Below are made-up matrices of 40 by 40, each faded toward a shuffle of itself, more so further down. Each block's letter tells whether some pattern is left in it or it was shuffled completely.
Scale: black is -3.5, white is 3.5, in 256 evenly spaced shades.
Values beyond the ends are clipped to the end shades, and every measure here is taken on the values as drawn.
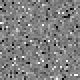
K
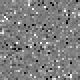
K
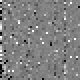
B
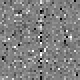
B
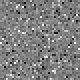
K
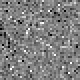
K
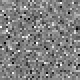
K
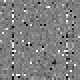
B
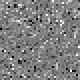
K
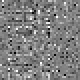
B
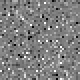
K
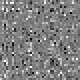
B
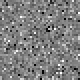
K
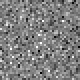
K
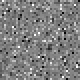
K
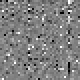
B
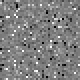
K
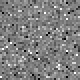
K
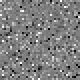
K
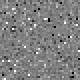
K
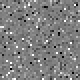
K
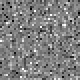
K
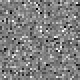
K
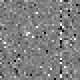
B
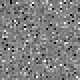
K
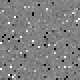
K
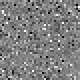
K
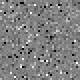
K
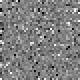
B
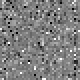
B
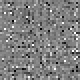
B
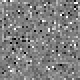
K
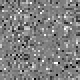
B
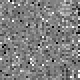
B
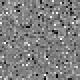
K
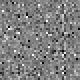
B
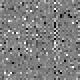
B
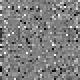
B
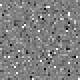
K
